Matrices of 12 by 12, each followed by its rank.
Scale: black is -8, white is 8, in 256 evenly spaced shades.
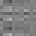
two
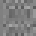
two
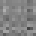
two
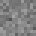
full rank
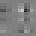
one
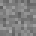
full rank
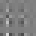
one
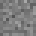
full rank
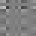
one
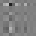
one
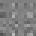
two
